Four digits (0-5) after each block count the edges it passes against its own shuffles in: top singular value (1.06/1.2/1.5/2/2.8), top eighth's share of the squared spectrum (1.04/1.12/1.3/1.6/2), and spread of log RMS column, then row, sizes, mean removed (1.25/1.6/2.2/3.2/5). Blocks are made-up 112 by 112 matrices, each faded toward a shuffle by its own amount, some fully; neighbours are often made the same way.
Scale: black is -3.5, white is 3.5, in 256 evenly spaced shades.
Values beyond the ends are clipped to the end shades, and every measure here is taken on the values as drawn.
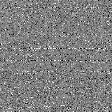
3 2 0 3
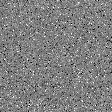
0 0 0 0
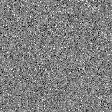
3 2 0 1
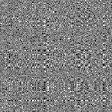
5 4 3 3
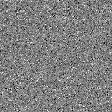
3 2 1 0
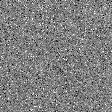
2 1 0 0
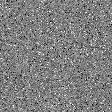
1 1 0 0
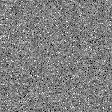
3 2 0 0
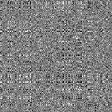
5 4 3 3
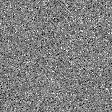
2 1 0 0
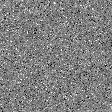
0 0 0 0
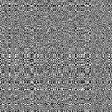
5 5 4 4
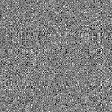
5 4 3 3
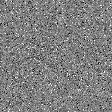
3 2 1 0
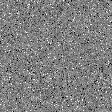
2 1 0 0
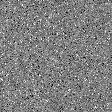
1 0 0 0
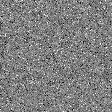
1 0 0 0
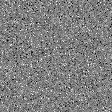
2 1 0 0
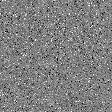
1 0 0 0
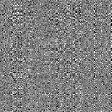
5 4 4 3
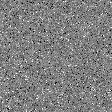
1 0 0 0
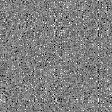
4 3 2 1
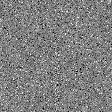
3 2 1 0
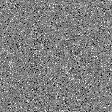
3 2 1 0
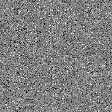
3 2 1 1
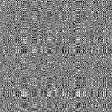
5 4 3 3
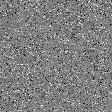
2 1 0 0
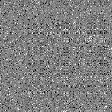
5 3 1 2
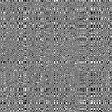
5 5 4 4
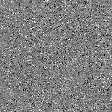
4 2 1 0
